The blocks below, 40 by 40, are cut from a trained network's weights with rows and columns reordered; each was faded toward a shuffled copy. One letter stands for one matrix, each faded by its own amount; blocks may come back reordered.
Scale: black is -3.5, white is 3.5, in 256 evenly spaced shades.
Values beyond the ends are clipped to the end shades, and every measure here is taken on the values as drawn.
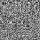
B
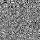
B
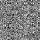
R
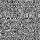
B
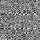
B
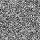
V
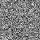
V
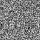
V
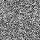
V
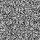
V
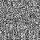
V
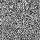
V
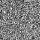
R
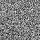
V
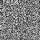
V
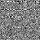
B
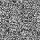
V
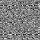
B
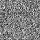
V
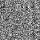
R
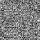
B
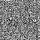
R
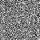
V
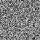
V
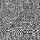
B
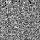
R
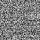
V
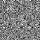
R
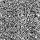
R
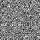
B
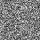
V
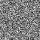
V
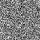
V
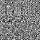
B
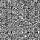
R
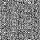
R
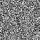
V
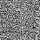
V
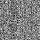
R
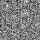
R
